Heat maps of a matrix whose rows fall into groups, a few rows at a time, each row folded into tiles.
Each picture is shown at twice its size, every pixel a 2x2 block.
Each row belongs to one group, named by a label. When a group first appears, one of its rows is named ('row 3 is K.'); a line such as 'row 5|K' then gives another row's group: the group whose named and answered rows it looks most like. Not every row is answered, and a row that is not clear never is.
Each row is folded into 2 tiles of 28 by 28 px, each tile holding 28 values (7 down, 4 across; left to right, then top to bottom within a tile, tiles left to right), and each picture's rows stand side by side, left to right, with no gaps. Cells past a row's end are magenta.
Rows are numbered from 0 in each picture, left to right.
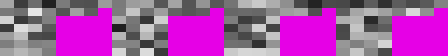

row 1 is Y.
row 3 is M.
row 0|M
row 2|Y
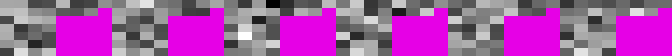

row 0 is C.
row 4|Y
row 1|Y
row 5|M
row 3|C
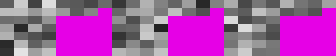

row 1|Y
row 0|C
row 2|M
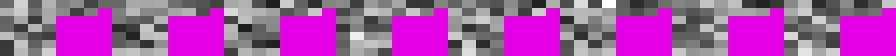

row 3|M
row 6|Y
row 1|Y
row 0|C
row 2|C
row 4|C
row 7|C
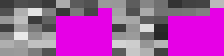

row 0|M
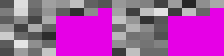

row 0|C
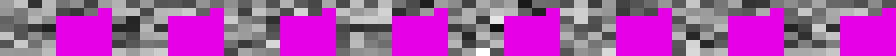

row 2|M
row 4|Y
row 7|Y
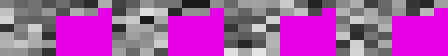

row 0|M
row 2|Y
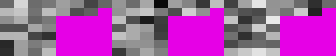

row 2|Y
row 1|M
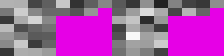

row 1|M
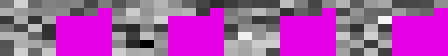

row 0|C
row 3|Y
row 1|Y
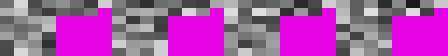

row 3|M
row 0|C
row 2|M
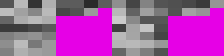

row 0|C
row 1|M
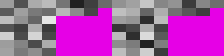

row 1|Y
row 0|Y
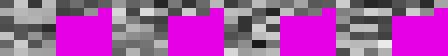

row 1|M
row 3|M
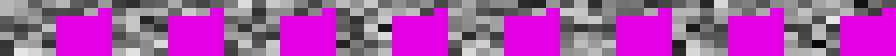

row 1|M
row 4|C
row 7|Y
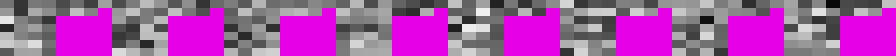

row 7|M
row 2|Y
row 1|Y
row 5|M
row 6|Y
